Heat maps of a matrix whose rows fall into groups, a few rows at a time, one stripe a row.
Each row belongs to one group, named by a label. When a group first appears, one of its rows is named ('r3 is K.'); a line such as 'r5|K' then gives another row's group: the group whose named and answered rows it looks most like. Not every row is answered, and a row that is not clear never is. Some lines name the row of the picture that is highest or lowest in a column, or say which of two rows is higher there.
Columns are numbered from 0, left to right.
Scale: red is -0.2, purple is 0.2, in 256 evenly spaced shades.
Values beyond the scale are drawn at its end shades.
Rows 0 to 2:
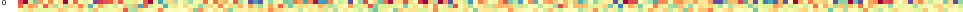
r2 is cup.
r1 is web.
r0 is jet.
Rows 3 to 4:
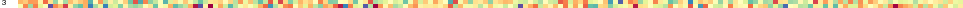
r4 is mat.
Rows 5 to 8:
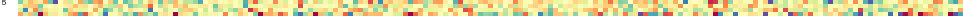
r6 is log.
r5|log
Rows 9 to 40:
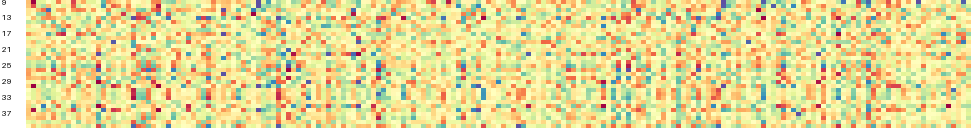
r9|jet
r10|jet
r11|log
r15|mat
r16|log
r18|mat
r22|mat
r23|log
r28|web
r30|jet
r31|cup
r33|cup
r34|web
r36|jet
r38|web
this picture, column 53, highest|35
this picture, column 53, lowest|22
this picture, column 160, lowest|22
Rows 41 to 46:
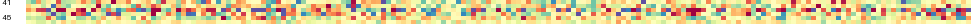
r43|log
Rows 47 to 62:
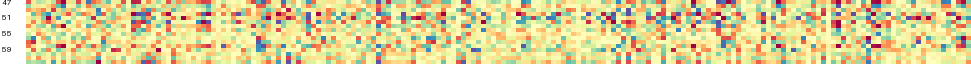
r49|web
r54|cup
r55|log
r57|jet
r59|jet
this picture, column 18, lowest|59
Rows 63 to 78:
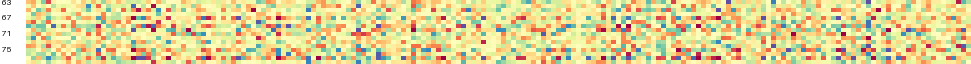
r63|jet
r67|cup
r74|jet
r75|mat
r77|cup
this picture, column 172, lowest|70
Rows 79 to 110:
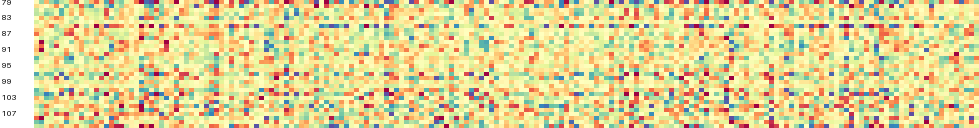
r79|cup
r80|mat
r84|log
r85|mat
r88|cup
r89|jet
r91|jet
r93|log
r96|cup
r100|cup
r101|log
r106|cup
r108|jet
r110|mat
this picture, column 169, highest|93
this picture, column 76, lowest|79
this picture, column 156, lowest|79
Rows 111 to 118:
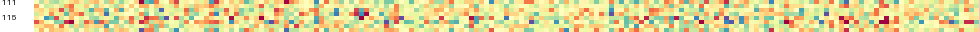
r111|cup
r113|mat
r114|mat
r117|web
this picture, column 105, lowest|118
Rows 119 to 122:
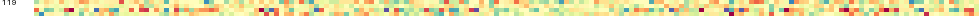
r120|cup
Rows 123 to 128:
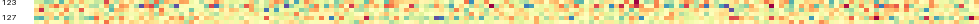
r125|jet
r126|web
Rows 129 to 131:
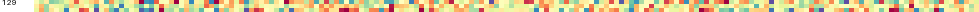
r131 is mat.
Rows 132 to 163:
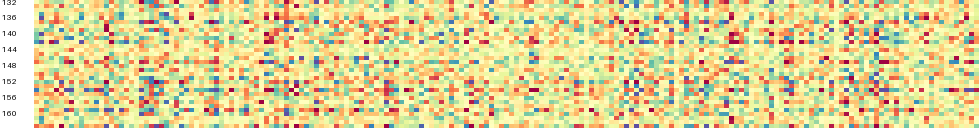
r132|cup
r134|cup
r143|cup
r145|jet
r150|jet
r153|web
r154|log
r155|web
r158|cup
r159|mat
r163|web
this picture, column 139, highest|147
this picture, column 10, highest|154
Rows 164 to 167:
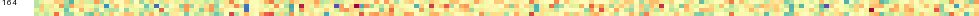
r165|mat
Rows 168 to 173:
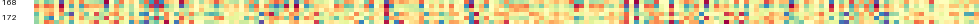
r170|web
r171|log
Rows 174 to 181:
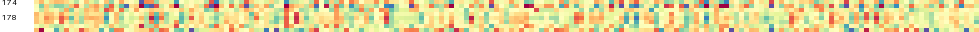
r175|cup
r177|web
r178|web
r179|web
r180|cup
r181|jet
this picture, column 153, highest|175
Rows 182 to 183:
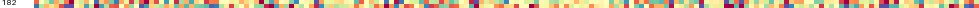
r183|log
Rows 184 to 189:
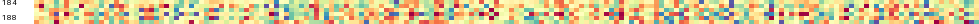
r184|jet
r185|jet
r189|jet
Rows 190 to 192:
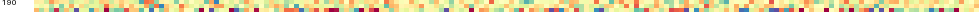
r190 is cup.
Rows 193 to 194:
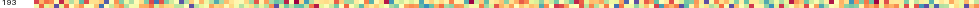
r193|web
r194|jet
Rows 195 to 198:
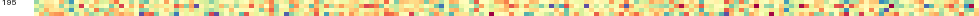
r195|log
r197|log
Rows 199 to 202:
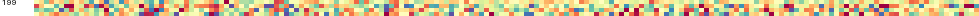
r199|mat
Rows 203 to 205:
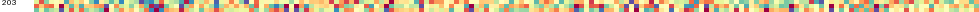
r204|web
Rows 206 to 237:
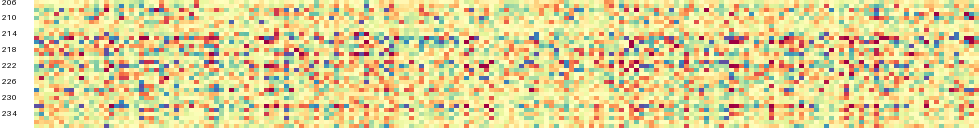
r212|cup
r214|mat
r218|web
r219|mat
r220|mat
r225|jet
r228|log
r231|mat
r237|mat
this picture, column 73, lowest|211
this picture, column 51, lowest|228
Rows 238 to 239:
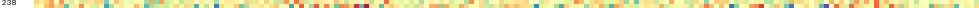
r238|web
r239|mat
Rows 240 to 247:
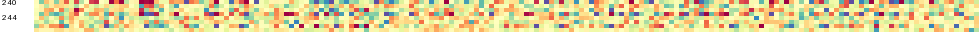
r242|mat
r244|mat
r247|jet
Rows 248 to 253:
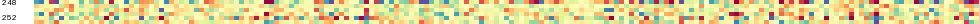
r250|mat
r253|jet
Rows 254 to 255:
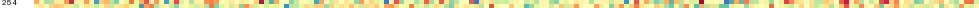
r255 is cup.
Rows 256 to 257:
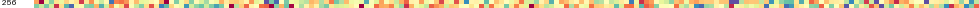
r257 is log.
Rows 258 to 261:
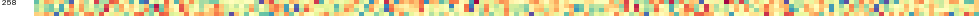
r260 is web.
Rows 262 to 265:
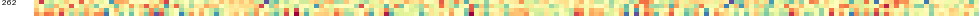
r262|jet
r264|web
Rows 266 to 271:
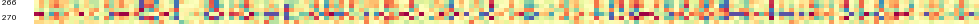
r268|cup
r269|jet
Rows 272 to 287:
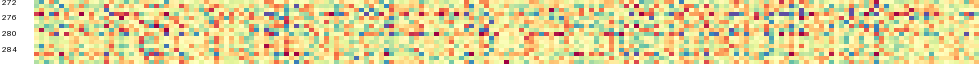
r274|mat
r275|jet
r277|cup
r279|jet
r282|cup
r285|web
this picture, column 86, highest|275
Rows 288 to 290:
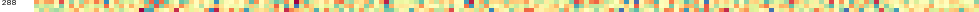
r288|web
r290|cup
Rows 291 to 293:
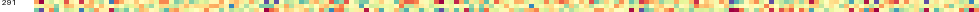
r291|jet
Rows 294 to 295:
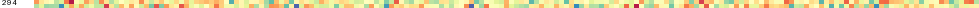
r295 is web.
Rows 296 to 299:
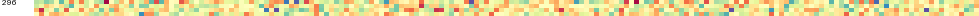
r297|log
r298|jet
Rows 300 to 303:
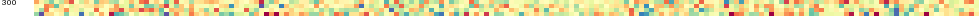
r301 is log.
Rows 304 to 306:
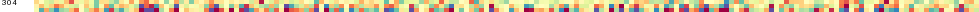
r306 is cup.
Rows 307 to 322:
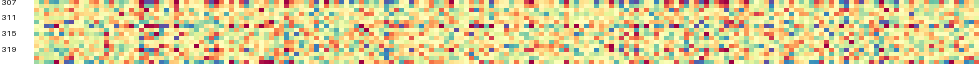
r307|cup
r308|cup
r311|cup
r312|log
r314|mat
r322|log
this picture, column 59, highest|310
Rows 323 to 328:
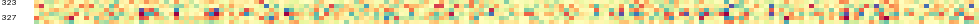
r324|jet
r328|log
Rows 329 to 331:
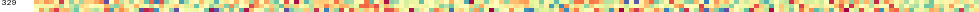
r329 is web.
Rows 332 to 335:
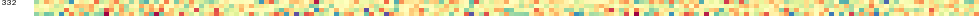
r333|mat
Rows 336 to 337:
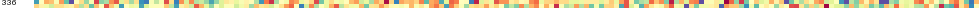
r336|log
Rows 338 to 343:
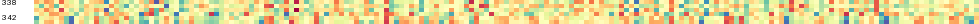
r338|web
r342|log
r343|log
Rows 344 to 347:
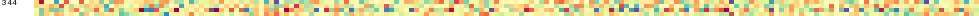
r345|web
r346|cup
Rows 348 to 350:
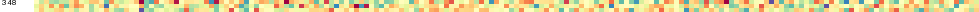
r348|cup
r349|mat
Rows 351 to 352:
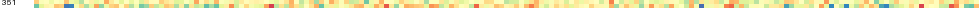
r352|log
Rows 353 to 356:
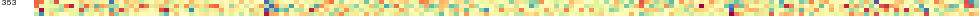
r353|jet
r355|jet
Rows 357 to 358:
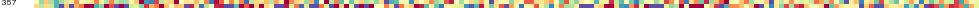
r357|cup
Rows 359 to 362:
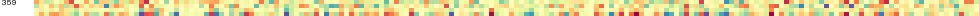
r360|mat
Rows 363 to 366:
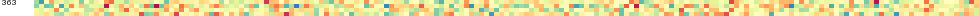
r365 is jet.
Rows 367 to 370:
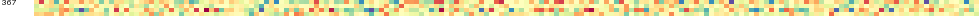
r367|jet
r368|log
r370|web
